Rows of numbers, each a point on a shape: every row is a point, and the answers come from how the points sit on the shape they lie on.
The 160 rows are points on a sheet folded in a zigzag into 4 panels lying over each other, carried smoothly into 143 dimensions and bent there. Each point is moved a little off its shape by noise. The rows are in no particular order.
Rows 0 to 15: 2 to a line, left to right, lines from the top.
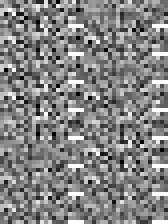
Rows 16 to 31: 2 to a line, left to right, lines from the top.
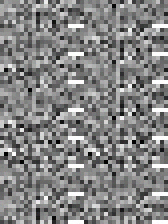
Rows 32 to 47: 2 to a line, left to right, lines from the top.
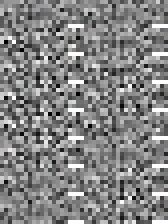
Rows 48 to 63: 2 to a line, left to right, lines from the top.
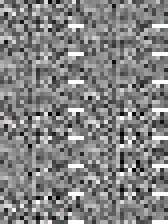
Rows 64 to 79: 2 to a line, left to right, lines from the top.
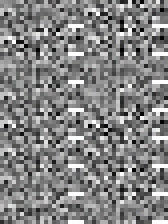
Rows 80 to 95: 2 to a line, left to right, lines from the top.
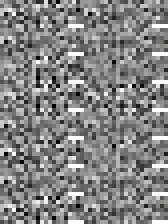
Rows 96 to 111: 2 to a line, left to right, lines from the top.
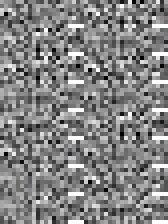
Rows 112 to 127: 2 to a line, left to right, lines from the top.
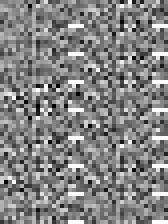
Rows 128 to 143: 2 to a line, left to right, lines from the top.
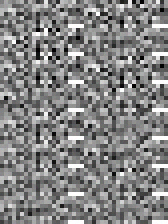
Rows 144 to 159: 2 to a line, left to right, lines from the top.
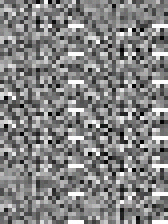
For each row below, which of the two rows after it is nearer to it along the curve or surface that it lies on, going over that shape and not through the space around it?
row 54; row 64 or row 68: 64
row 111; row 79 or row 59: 59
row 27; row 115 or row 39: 115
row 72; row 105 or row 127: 127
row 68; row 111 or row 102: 102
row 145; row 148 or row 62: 62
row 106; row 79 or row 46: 46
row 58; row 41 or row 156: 41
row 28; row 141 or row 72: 72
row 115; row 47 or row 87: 87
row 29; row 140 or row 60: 60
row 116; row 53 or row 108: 108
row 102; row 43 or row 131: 131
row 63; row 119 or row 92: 119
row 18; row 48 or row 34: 34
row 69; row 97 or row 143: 143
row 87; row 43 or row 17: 17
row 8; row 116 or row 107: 116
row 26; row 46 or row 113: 46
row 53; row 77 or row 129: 77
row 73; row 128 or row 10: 128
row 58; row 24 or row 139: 139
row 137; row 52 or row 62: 62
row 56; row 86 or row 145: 145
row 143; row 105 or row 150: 150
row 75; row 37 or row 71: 71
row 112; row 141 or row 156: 141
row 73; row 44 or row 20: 20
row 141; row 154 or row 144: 154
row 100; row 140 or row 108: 140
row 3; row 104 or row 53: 53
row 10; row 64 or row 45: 64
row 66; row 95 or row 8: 8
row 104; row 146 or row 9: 9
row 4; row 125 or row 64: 64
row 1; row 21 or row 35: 35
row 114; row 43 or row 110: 110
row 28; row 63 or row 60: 63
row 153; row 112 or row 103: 103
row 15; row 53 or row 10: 53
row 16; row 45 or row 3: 45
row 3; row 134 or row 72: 134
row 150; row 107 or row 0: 107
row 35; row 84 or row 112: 84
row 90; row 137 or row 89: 89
